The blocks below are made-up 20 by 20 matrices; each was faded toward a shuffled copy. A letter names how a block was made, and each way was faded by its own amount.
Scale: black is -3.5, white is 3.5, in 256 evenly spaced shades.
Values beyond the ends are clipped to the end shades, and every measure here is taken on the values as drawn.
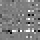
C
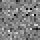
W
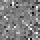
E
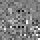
W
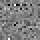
W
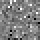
E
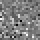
E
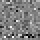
W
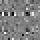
C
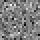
E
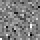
E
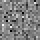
E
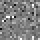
E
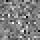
W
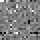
W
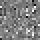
E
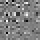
C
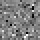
E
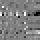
C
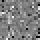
E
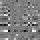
C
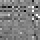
C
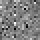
E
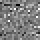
W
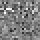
W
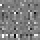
C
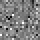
E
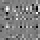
C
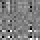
C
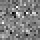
W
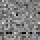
W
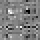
C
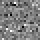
W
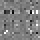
C
